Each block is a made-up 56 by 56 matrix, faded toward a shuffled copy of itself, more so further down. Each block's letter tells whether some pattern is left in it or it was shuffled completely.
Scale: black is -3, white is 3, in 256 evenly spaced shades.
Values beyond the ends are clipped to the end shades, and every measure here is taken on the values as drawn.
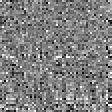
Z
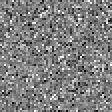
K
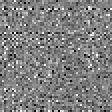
Z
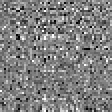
Z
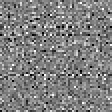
Z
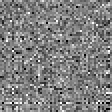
Z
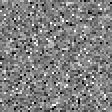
K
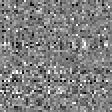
Z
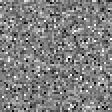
K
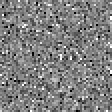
K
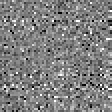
Z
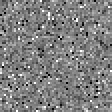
K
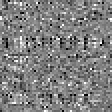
Z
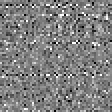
Z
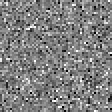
K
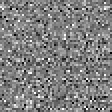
Z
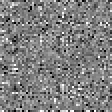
Z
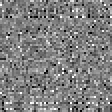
Z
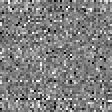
Z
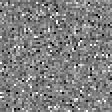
K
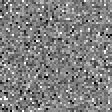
K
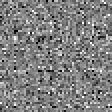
Z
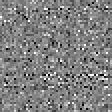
Z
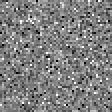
K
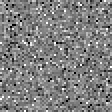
K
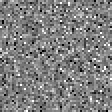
K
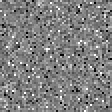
K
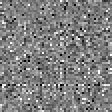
Z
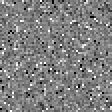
K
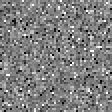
K
